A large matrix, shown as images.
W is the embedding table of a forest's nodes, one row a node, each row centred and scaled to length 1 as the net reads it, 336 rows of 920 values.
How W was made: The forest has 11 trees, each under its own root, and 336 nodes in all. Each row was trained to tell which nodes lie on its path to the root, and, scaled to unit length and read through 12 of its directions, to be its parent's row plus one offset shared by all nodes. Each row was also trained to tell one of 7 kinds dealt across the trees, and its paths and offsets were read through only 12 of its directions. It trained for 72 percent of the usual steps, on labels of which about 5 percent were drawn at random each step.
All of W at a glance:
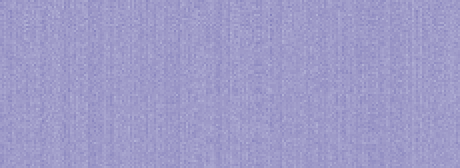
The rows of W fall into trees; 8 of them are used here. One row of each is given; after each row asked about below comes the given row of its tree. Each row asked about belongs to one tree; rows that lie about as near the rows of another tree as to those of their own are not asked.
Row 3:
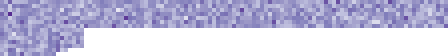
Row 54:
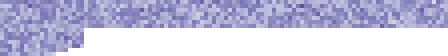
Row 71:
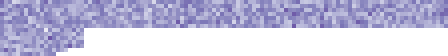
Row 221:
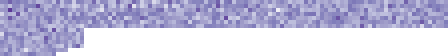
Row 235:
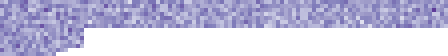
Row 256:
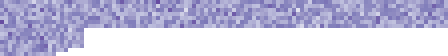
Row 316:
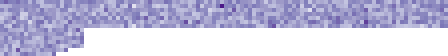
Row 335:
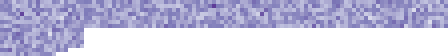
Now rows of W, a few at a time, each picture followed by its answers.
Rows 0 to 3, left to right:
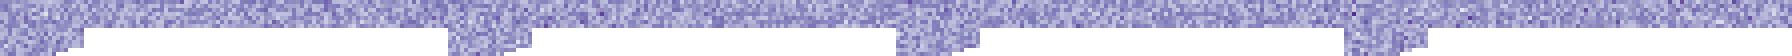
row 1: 71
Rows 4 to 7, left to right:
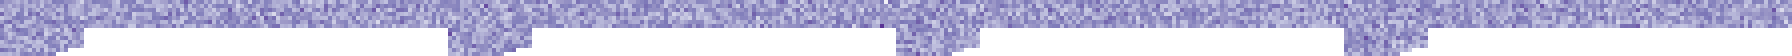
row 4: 335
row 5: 71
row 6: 221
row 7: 54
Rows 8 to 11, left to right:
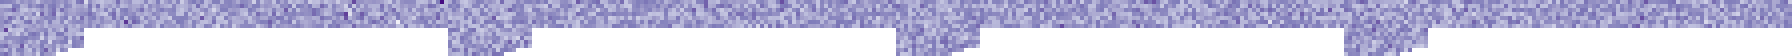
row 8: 54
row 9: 71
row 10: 235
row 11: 316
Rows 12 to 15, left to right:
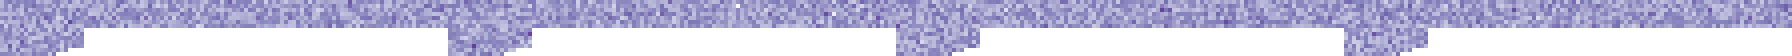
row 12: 3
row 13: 3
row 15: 316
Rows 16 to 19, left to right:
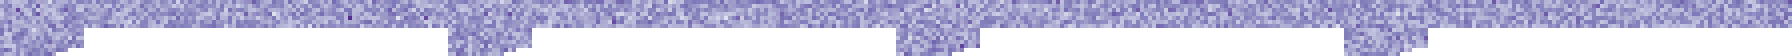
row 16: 71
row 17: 235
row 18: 3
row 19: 316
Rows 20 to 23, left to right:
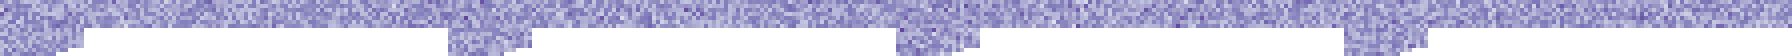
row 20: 71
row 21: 3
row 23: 3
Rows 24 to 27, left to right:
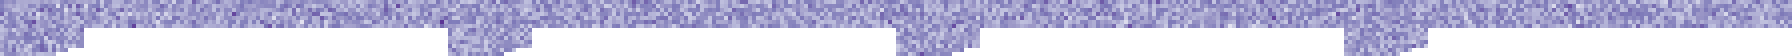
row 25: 71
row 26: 235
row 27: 256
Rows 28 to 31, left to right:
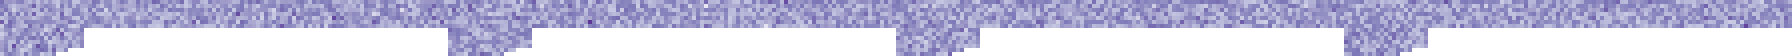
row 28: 256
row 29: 3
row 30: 316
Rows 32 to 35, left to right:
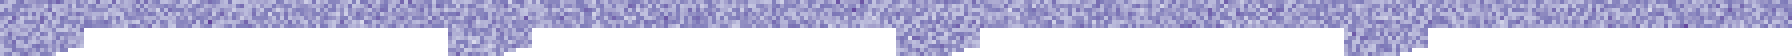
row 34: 54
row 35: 256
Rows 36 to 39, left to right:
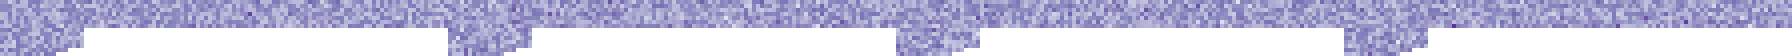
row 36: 221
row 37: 235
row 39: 335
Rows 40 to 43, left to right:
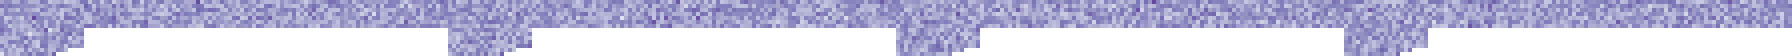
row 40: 71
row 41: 71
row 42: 256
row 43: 316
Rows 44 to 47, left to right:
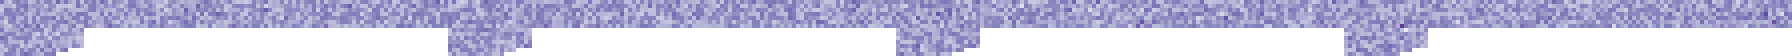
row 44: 221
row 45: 54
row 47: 256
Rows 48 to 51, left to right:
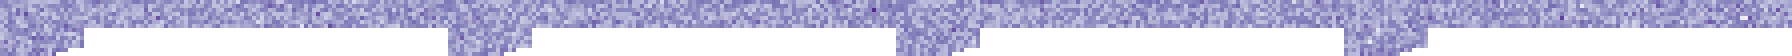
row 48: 71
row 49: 316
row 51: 235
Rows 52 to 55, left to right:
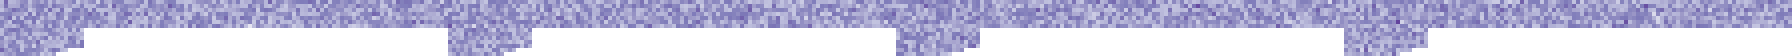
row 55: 54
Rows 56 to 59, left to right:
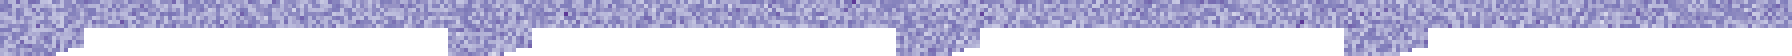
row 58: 316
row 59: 256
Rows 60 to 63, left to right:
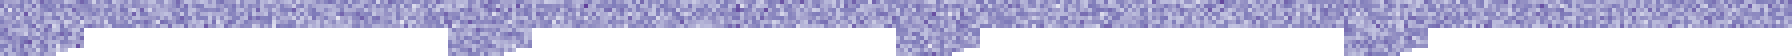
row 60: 54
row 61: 54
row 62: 71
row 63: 3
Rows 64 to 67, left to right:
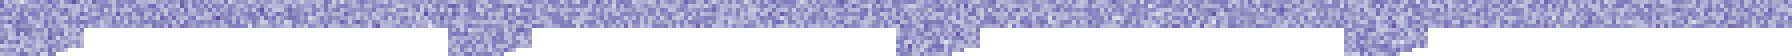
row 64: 221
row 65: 235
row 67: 256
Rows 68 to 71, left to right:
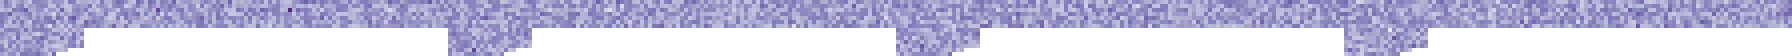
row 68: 3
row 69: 235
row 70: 316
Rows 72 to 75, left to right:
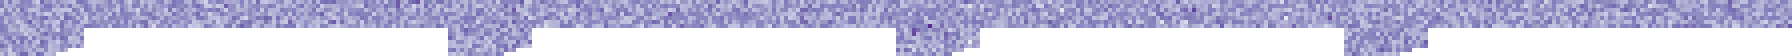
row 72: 256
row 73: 335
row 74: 221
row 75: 256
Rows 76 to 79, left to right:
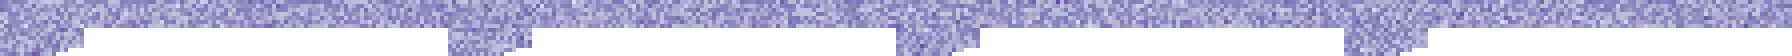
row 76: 316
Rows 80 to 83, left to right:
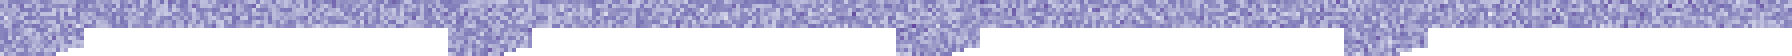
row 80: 316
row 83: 54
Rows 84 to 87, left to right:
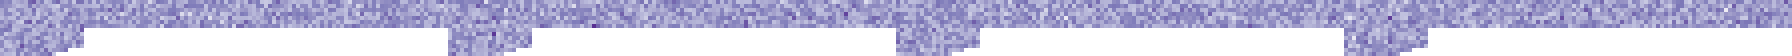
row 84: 256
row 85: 54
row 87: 71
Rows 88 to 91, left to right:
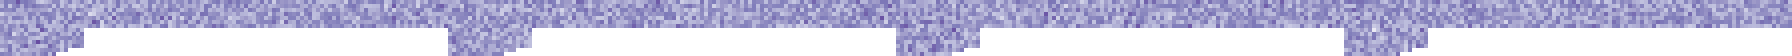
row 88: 3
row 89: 221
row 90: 256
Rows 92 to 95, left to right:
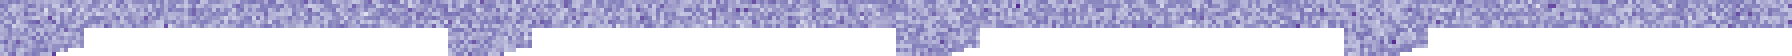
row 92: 3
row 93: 3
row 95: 235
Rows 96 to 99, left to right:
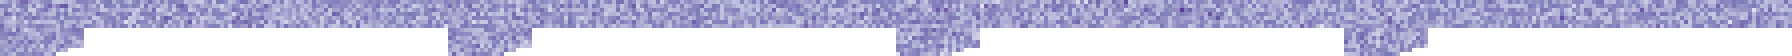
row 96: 235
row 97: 316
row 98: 54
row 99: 335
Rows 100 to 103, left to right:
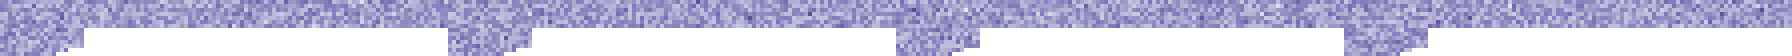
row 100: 316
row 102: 71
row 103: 3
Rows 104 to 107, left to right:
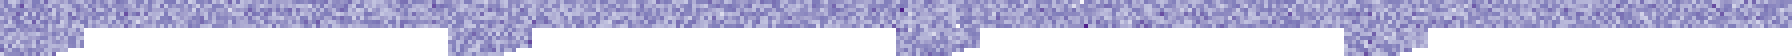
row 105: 256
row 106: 3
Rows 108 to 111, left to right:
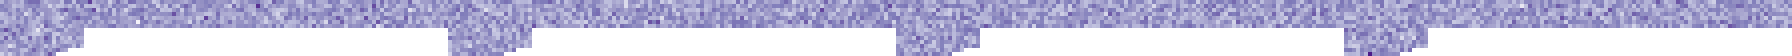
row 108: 221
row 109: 335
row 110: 71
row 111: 335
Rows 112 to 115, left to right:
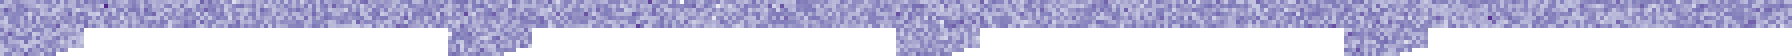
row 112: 221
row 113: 221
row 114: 71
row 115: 235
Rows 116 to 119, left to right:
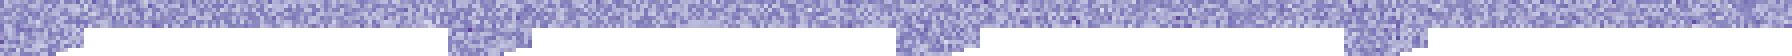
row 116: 221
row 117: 221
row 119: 335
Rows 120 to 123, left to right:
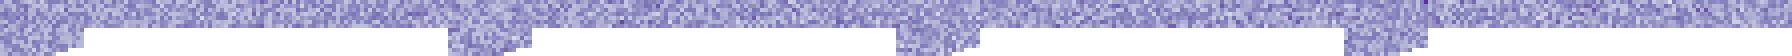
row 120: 235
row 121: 71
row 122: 335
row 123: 54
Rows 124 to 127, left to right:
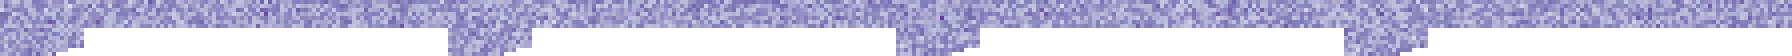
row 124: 3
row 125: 316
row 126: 235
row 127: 71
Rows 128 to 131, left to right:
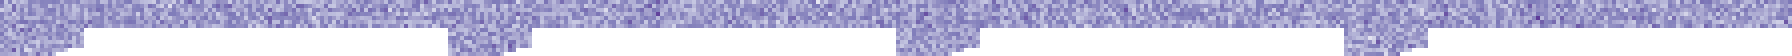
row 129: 256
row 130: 256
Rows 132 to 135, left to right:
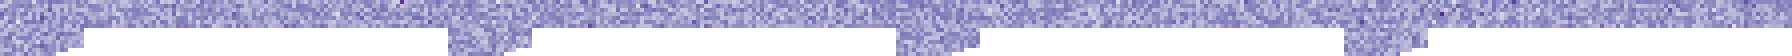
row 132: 54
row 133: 71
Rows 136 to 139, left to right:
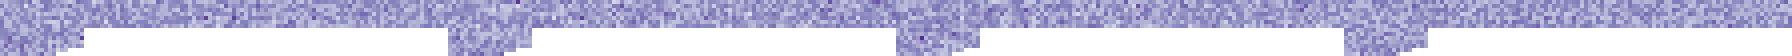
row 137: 3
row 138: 54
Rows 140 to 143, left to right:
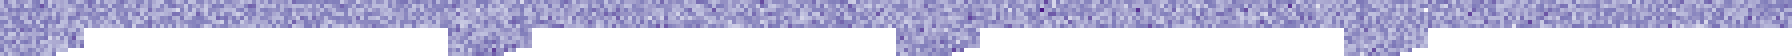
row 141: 3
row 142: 3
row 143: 316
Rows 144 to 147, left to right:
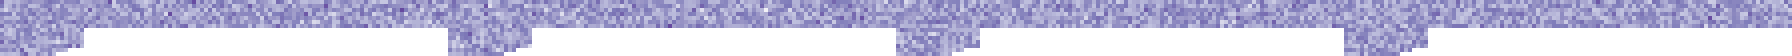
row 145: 335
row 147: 335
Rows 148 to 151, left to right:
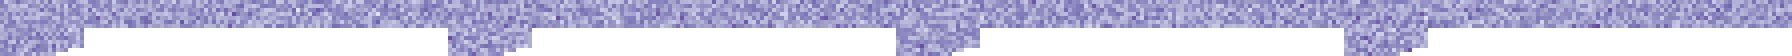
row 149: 54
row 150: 3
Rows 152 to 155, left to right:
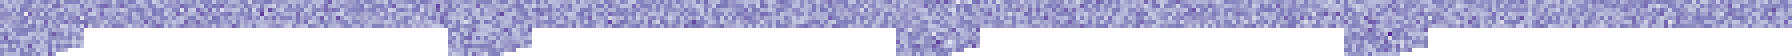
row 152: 221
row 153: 256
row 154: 256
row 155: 256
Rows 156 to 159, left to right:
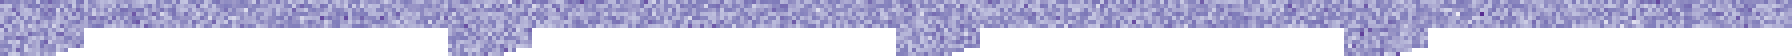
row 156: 54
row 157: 316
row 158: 71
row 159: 235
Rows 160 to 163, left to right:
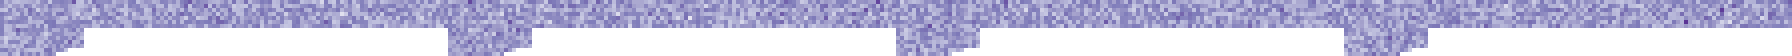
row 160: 71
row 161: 235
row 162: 54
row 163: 71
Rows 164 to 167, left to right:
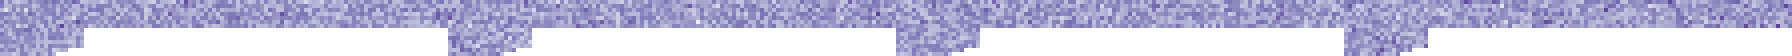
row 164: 54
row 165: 54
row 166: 256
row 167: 3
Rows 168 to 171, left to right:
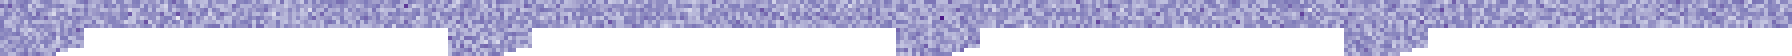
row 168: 235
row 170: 335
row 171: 256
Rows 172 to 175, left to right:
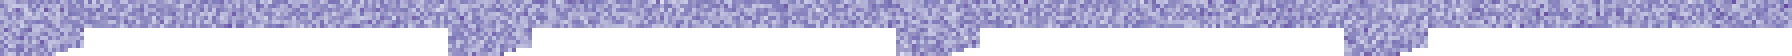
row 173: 316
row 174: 256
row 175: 3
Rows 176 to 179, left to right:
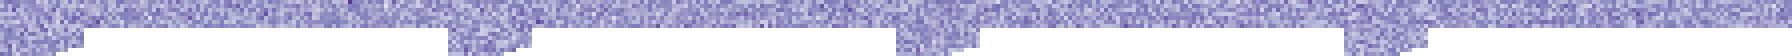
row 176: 3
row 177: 256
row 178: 54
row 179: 71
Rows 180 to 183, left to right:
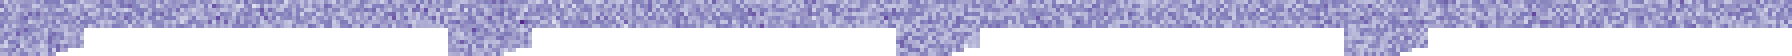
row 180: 235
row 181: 54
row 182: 54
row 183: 71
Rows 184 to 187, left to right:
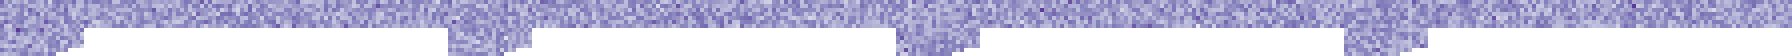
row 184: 335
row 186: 3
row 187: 54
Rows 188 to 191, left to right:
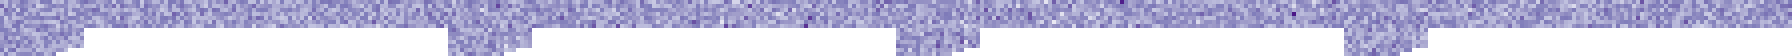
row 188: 221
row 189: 256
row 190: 54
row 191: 71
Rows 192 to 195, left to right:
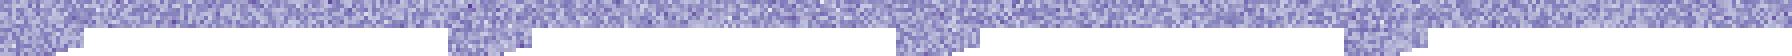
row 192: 221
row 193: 221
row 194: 221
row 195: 221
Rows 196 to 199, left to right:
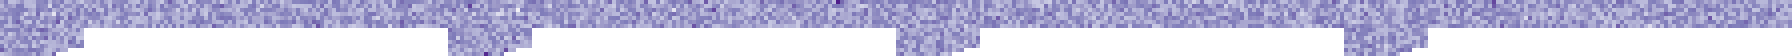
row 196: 335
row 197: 316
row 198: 54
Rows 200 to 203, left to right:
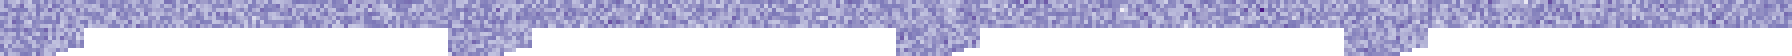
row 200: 335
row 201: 221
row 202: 221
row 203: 335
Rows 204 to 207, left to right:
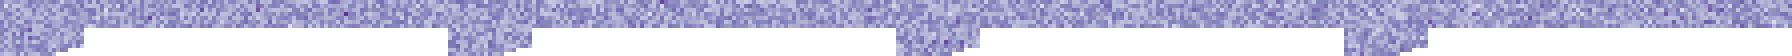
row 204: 256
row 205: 54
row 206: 3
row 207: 71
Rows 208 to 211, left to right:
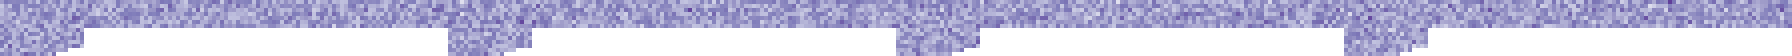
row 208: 3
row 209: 3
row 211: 316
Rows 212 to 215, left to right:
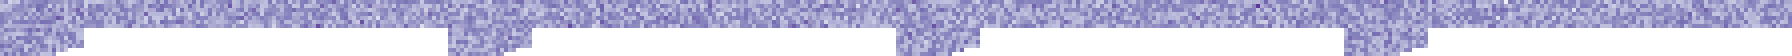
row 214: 316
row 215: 54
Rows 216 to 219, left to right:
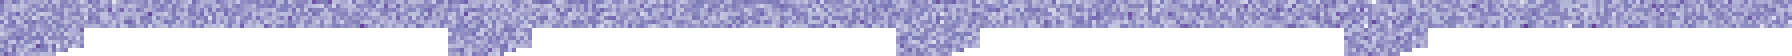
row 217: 316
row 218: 54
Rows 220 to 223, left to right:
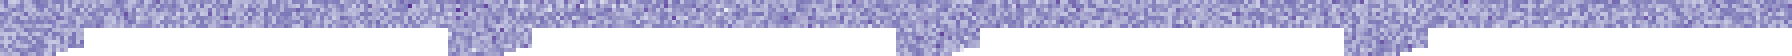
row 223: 3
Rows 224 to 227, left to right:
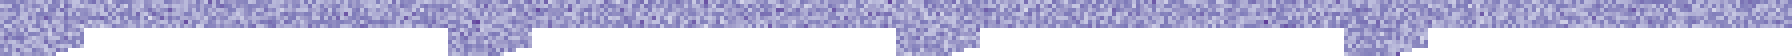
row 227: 335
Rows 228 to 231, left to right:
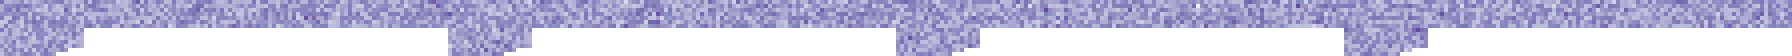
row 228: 71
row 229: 71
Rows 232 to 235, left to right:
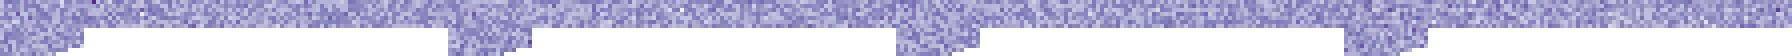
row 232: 221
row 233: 71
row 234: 335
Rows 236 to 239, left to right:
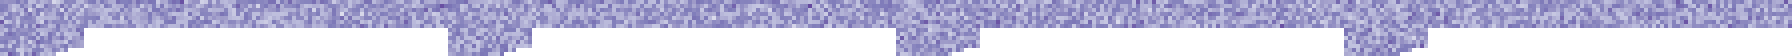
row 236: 235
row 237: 316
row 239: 71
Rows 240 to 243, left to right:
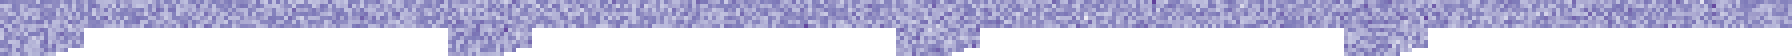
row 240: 54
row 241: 256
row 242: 256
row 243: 256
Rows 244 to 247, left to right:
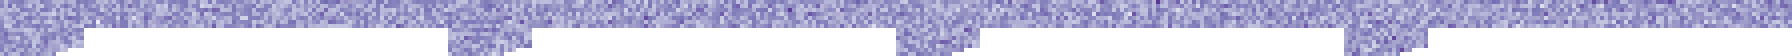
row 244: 316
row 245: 54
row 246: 235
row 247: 3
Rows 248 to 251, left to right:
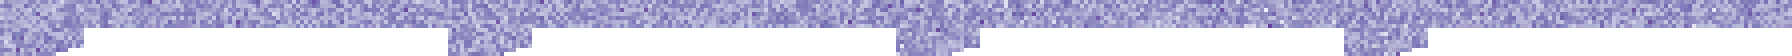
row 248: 71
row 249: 221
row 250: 221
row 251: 235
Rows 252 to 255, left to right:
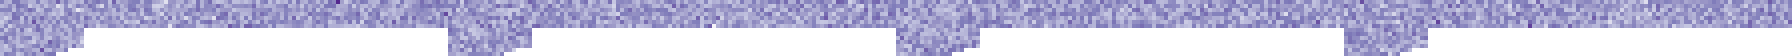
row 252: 316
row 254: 3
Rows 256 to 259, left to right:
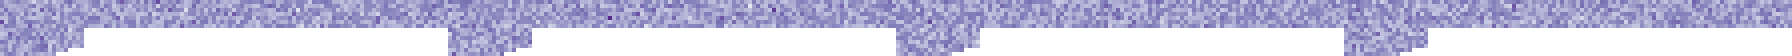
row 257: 316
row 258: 235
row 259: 235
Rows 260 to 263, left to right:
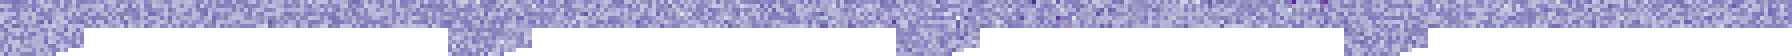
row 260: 316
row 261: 221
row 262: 221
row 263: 71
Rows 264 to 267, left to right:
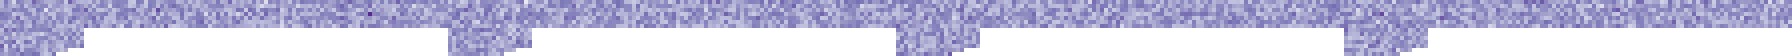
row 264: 3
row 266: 71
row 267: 71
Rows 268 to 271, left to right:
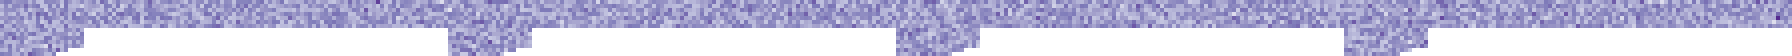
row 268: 235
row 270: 221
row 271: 71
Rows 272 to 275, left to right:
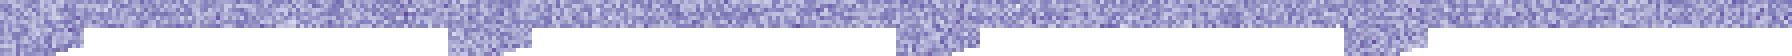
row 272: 235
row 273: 256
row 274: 235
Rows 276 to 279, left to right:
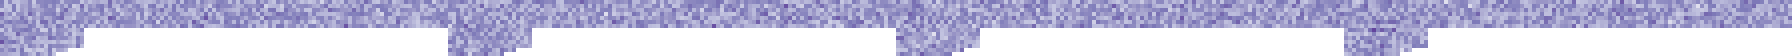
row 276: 54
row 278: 316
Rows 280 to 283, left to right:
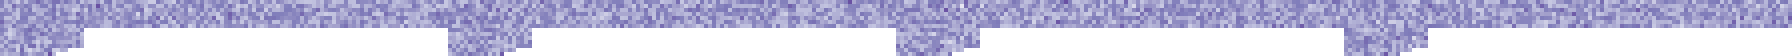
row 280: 54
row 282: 256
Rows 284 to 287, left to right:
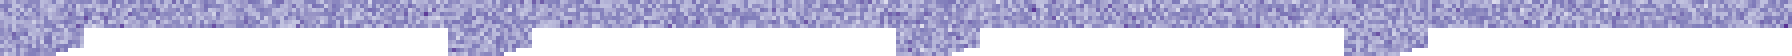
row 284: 235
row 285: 335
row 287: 54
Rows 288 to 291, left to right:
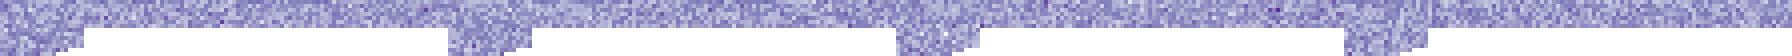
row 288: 235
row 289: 71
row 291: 54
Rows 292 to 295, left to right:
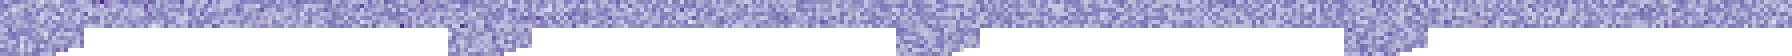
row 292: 235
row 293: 221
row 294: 71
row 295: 256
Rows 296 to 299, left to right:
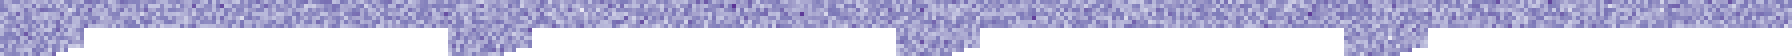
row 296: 316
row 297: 256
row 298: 3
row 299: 235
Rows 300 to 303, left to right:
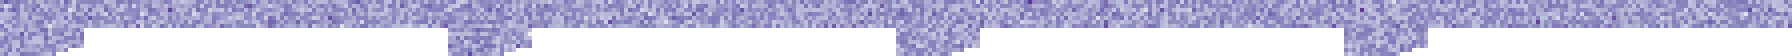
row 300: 316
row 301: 54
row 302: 235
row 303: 335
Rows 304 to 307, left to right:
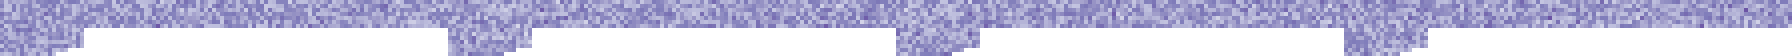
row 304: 54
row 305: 3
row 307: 54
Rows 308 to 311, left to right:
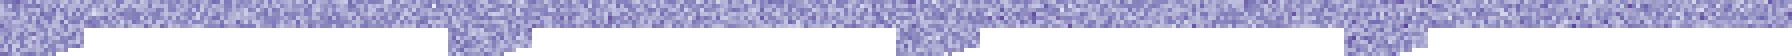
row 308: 3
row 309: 221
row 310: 221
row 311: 54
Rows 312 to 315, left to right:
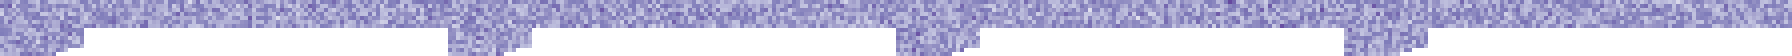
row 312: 71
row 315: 54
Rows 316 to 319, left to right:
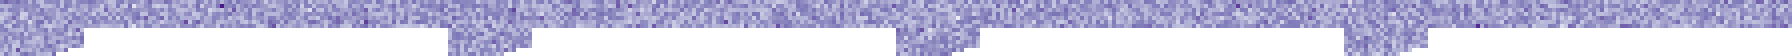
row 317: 235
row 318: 3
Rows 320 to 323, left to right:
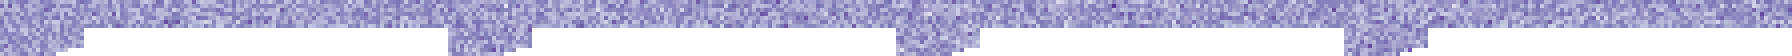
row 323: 3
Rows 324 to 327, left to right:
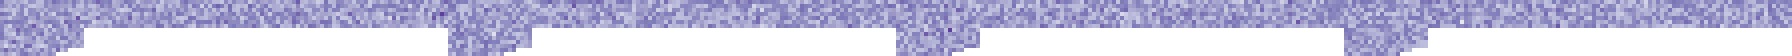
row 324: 335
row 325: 235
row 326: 71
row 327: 316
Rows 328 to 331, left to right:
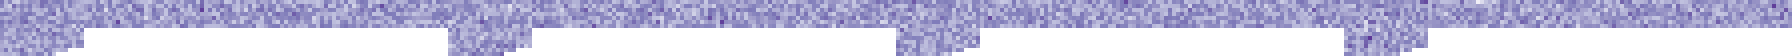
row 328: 256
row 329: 3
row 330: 54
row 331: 54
